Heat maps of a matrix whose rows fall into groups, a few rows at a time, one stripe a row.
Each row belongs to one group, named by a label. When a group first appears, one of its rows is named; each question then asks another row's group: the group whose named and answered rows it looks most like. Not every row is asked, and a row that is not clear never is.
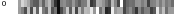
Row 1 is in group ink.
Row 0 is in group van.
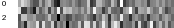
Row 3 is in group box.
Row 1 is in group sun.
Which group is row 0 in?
van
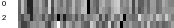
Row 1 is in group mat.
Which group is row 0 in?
mat
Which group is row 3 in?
sun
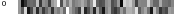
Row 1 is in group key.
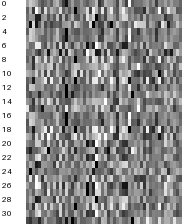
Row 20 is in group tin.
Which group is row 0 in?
van
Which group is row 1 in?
box
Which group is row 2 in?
mat
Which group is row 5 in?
van
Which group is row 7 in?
mat
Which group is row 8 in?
box
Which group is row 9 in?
ink
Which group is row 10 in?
ink
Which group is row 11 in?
box
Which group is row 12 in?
van
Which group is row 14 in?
ink
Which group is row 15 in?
sun
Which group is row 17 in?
van
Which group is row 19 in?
ink
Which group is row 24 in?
key
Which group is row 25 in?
box
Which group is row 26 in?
tin
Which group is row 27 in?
tin
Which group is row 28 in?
mat
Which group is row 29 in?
box
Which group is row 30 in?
tin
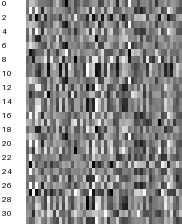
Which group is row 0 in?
van
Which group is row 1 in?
box
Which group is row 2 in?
key
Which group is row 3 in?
van
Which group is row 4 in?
box
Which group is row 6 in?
van
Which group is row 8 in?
box
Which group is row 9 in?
mat
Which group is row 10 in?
mat
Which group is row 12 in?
tin
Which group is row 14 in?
tin
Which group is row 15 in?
tin
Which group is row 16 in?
box
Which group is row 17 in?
ink
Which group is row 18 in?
mat
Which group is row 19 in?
van
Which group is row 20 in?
box
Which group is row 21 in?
box
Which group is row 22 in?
box
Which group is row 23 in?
key
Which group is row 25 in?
tin
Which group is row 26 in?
box
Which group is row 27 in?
key
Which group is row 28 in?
tin
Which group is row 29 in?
tin
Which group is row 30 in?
ink
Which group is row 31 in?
tin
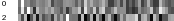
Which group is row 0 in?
box
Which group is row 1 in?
box
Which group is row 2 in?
key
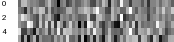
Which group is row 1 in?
ink
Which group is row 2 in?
van
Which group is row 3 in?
tin
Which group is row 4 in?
sun
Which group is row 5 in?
key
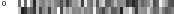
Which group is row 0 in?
box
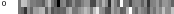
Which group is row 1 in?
ink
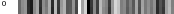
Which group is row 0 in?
mat
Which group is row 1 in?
mat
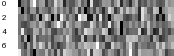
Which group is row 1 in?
key
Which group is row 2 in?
mat
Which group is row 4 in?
box
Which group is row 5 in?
key
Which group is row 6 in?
ink
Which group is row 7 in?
sun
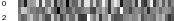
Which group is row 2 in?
tin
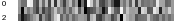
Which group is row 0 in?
tin
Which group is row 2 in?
sun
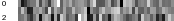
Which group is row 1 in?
mat
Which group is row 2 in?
mat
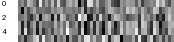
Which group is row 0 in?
tin
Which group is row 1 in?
key
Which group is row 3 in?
key
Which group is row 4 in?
key
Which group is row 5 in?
box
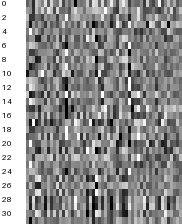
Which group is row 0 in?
box
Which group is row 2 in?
sun
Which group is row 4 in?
box
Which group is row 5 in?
mat
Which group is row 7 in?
sun
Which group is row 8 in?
mat
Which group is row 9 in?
sun
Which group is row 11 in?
van
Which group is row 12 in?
van
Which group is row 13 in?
sun
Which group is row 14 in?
van
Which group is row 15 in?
ink
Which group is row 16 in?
ink
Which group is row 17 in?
key
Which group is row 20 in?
box
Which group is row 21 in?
mat
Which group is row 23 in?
box
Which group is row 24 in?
van
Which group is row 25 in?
tin
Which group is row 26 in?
mat
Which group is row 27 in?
tin
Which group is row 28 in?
key
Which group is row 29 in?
key
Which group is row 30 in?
tin
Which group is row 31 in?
key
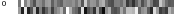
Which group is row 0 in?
box
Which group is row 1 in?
key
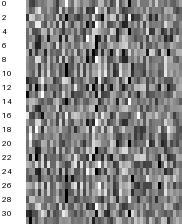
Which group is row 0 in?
sun
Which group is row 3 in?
tin
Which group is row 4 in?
box
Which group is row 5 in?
mat
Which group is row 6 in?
mat
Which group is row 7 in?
key
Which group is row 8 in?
tin
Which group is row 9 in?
ink
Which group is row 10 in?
ink
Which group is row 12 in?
key
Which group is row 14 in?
van
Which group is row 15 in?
mat
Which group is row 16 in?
sun
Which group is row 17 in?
tin
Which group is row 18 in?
box
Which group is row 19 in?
box
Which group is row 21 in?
mat
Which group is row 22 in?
key
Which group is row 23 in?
ink
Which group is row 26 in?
ink
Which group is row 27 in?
ink
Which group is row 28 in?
van
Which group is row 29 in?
tin
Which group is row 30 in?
sun
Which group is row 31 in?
key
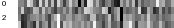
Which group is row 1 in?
box
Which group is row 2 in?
sun
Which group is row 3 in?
sun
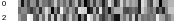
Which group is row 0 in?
key
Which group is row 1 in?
mat
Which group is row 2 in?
tin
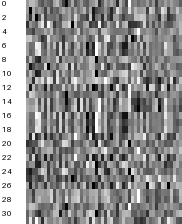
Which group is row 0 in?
van
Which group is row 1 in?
key
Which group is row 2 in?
key
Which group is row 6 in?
tin
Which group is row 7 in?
tin
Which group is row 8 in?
mat
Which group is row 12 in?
key
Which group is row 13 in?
van
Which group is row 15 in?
ink
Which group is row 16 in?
tin
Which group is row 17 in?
tin
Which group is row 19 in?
key
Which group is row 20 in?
sun
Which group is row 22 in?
key
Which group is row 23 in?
mat
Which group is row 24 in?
sun
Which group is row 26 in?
key
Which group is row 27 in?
ink
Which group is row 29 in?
van
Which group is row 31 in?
box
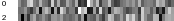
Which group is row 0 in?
tin
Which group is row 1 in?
mat
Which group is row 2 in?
key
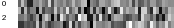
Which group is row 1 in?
key
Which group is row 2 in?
mat
